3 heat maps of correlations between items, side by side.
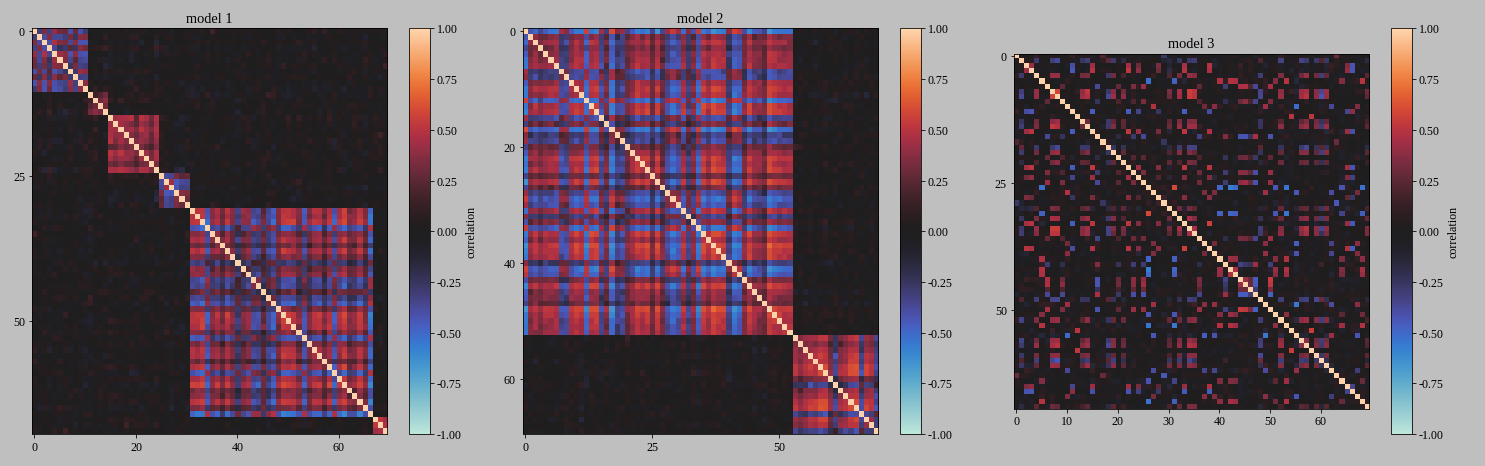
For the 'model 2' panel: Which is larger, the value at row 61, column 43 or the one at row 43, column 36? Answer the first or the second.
the second
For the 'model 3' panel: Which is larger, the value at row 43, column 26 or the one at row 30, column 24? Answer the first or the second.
the second
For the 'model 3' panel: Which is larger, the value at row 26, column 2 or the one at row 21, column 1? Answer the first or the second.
the first
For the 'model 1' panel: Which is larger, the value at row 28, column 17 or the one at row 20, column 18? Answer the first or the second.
the second
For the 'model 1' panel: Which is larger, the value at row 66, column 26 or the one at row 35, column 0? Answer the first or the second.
the second
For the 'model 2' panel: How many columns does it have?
70
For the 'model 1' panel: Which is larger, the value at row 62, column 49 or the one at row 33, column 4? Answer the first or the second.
the first
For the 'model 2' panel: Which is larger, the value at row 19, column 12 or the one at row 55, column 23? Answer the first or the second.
the first
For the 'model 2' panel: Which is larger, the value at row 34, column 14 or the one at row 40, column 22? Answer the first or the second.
the second
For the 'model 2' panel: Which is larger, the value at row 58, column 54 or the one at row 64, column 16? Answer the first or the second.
the first
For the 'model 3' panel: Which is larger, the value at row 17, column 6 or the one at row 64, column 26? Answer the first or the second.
the first
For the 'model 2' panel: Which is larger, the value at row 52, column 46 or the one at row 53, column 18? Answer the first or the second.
the first
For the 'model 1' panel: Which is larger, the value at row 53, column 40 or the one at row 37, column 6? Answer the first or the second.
the first
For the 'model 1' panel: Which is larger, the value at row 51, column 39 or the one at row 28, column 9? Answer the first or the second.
the first
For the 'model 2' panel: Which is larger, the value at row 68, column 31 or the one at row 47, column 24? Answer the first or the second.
the second
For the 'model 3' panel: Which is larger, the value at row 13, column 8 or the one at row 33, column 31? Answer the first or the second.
the first
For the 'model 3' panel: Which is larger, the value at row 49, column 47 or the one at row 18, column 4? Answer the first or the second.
the first
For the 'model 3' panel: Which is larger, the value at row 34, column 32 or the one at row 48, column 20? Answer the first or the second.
the first
